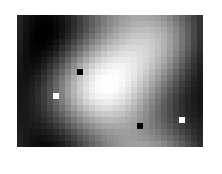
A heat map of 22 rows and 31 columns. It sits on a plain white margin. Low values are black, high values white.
Four lone cells stand out: two far higher and two far lower than their neighbours. The top left is the ninth with the lowest average. No regular stripes run through it. The ninth with the highest average is the centre.
